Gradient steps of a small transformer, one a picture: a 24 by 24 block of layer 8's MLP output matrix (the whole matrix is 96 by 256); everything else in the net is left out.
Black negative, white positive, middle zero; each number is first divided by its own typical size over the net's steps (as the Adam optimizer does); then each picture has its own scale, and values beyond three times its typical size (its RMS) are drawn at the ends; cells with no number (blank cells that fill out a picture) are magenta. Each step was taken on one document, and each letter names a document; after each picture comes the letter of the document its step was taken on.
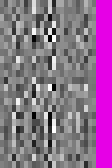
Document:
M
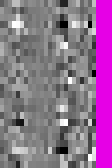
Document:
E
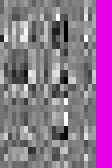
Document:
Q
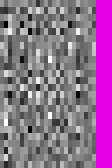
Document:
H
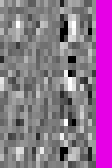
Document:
E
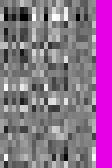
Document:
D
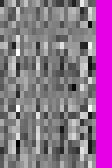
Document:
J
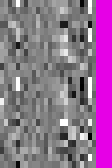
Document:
E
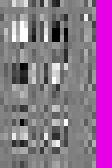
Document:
Q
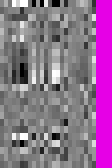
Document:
Q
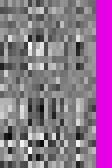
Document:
H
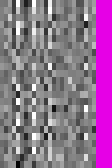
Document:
M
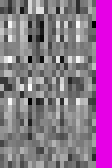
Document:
H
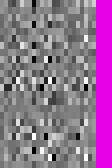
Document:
M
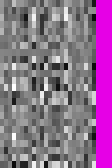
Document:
D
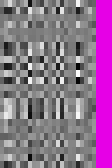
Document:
H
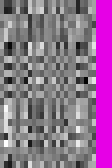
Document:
H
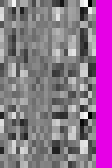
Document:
J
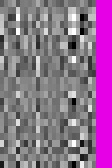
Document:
J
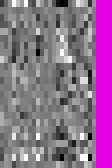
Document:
E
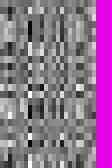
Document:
H
